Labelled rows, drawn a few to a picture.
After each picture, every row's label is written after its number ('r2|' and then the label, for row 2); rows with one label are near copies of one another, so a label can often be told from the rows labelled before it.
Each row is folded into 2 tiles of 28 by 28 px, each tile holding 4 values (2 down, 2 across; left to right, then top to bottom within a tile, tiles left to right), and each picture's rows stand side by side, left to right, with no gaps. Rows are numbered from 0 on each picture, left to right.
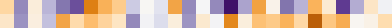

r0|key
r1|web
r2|key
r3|key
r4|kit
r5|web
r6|kit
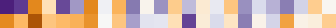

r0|web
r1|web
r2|key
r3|key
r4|key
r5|kit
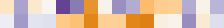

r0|key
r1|web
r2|web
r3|key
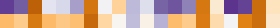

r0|web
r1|web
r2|key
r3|web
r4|web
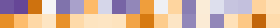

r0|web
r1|kit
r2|web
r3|key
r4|web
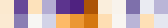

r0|key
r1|web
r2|key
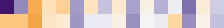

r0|web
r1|key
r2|key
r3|key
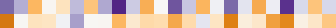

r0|kit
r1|key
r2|kit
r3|kit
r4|kit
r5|kit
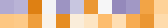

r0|web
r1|kit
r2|web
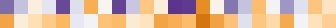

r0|kit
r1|kit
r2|kit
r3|web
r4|kit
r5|kit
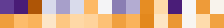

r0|web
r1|kit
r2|web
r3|kit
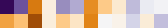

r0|web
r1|web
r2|key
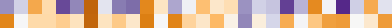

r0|kit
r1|web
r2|web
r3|kit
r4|key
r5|kit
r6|kit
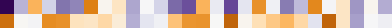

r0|kit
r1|kit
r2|key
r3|web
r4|kit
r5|kit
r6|key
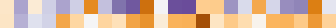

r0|key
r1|kit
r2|web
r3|web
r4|kit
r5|web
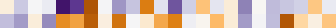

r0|key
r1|web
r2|kit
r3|kit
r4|key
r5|kit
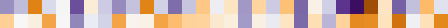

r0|kit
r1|key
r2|kit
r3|kit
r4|key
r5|key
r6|web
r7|kit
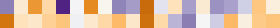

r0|kit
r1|kit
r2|web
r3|key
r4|kit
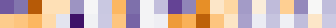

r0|web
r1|key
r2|key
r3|web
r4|key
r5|key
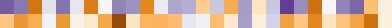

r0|web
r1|kit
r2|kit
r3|kit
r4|key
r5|web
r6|web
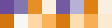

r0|kit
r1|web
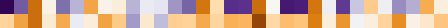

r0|web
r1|kit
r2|key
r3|web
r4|web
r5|web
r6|kit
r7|kit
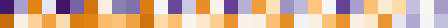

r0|kit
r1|web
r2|web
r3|kit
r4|kit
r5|kit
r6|kit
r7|key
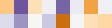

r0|key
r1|kit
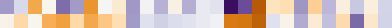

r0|kit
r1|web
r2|key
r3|key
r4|web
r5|key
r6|key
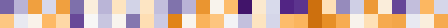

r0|kit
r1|key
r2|key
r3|kit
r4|key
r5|web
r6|kit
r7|kit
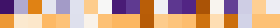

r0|kit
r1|kit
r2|web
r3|web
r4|kit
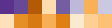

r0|web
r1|kit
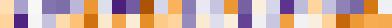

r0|key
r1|web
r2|web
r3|key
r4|key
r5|kit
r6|web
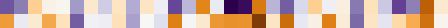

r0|kit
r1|key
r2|key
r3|kit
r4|web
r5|kit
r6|key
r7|web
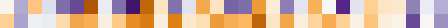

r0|key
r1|web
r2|web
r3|kit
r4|web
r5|kit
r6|kit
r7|key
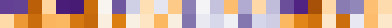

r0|web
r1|web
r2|kit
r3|key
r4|key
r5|web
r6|kit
